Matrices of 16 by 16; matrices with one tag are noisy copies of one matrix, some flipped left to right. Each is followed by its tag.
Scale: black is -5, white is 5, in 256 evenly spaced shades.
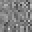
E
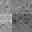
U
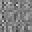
E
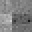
U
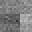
U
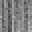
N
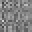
E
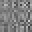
E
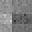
U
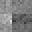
U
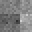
U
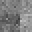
U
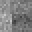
U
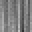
N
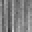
N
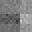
U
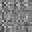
E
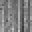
N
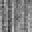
N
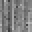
N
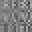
E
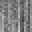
N
